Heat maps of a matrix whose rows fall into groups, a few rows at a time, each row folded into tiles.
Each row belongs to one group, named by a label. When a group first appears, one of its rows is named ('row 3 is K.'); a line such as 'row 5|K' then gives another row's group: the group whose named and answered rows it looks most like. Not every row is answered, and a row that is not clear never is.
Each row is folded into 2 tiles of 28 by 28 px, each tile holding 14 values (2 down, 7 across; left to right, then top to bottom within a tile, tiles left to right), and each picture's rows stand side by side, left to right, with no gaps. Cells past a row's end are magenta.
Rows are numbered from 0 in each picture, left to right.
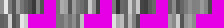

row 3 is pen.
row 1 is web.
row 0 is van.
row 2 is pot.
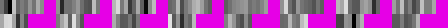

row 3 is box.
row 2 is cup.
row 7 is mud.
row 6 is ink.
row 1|pot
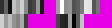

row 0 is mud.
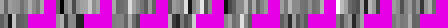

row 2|pot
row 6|ink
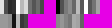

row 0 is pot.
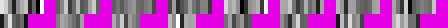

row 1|web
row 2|pen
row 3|pen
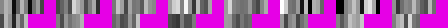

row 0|web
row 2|web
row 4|cup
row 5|ink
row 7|pot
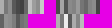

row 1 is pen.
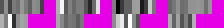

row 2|pot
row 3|box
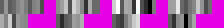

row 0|pen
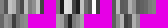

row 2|van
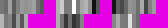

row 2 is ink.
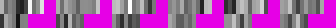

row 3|cup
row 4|mud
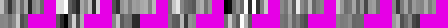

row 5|pot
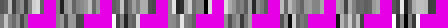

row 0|web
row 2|box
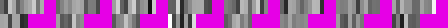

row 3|box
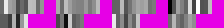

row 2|box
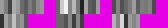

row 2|pen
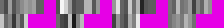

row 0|box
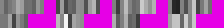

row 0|pot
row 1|pen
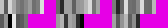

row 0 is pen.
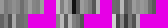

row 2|box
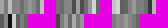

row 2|cup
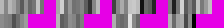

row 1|cup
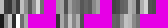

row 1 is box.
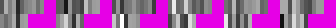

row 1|mud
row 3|van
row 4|box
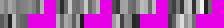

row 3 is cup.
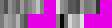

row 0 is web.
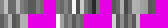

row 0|van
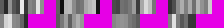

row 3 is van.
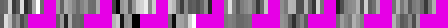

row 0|web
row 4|cup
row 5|cup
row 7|cup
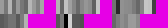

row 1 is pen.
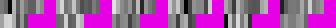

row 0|mud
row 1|van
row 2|ink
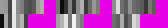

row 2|van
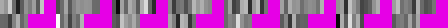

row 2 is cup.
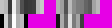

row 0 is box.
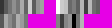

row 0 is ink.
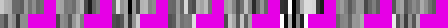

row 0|ink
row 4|web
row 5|box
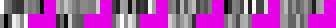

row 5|cup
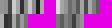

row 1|ink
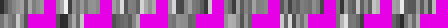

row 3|cup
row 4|mud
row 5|pen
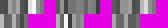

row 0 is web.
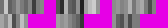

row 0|van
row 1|web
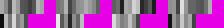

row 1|box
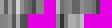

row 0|pot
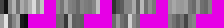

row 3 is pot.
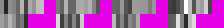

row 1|box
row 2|box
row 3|mud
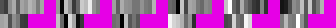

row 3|mud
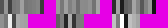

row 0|pen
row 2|pen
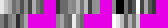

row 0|ink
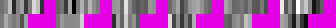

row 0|web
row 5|pot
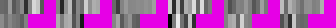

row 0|web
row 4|pot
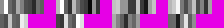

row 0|van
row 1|van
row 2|cup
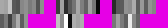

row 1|pen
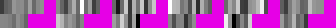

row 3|ink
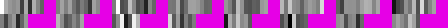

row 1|cup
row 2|van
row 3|box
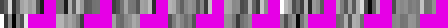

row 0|box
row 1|mud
